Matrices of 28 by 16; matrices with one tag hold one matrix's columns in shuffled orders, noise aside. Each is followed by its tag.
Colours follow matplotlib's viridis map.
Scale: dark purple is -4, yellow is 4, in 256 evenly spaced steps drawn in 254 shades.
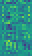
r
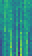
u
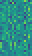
r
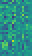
r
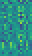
r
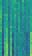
u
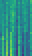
u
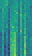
u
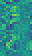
r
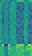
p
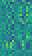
r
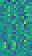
r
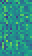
r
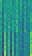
u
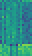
p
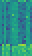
p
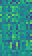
r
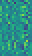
r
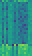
p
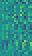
r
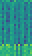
p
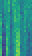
u
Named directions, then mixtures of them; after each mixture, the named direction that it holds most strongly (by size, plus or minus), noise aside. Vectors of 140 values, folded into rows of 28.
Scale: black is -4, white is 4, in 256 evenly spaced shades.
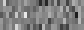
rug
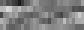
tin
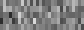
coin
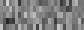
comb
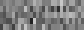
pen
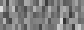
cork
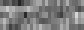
tin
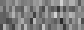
pen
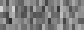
cork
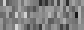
rug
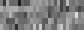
rug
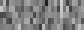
cork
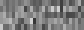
pen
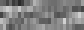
tin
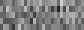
pen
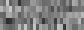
comb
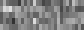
coin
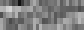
tin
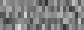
rug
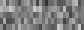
cork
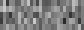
coin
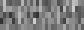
coin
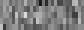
rug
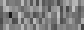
coin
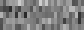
rug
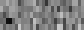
comb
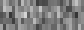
coin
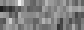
tin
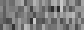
pen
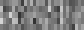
coin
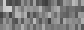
coin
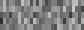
coin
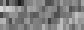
tin
